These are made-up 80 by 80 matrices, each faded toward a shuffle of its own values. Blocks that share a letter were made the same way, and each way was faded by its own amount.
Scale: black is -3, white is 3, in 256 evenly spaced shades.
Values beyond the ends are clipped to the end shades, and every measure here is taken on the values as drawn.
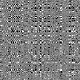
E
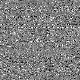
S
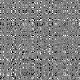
E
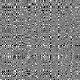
E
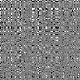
E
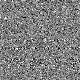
S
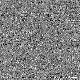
S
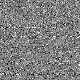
S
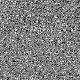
S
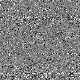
S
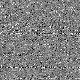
S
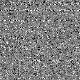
S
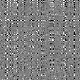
E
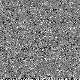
S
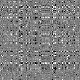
E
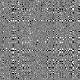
E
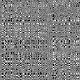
E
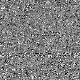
S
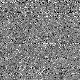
S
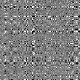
E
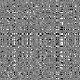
E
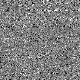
S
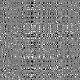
E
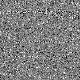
S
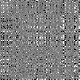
E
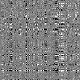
E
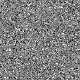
S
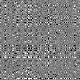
E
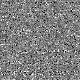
S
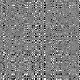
E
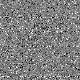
S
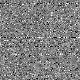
S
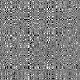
E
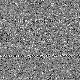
S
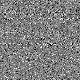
S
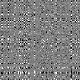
E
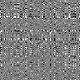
E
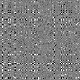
E
